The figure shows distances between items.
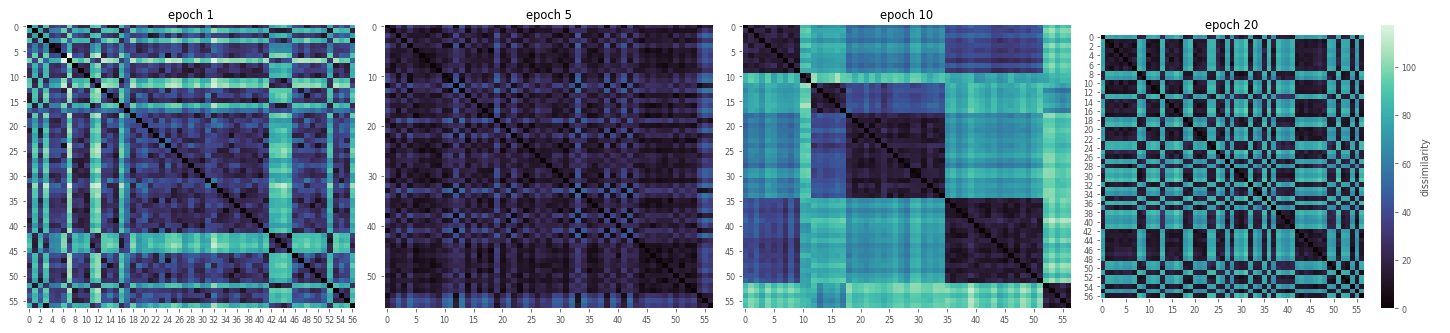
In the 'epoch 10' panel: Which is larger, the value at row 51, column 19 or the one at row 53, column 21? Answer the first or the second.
the second
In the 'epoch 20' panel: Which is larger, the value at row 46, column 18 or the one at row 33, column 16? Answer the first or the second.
the second
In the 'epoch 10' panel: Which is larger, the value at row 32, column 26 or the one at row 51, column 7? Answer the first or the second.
the second
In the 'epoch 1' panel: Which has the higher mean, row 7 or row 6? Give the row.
7
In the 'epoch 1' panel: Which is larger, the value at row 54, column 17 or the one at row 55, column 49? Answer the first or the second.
the first
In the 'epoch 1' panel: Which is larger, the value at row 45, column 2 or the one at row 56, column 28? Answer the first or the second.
the second
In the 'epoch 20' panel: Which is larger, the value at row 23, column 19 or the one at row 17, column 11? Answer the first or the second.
the first
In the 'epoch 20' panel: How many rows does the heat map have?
57
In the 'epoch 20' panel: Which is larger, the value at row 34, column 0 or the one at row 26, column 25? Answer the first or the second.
the second
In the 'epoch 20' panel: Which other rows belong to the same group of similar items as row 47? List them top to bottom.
1, 2, 3, 4, 5, 6, 7, 10, 11, 12, 14, 15, 16, 17, 20, 21, 22, 25, 26, 28, 32, 35, 37, 42, 43, 44, 45, 46, 48, 51, 54, 56
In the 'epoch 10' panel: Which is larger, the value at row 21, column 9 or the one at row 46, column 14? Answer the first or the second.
the second
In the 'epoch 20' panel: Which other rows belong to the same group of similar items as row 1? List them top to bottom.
2, 3, 4, 5, 6, 7, 10, 11, 12, 14, 15, 16, 17, 20, 21, 22, 25, 26, 28, 32, 35, 37, 42, 43, 44, 45, 46, 47, 48, 51, 54, 56
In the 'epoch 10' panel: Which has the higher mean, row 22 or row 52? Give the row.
52
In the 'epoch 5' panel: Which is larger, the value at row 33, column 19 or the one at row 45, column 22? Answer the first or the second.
the second
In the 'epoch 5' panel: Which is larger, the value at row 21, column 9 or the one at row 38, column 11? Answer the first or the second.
the second
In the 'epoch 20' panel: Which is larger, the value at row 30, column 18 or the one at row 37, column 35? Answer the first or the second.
the second
